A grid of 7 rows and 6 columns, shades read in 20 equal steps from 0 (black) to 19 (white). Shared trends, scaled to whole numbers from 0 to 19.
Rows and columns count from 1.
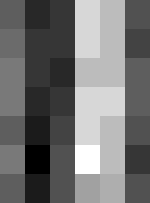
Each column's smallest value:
7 0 3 12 13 4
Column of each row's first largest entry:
4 4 4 4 4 4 5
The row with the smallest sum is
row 7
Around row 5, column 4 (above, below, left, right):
16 19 5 14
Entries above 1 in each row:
6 6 6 6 6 5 6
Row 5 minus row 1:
0 -1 1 0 0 0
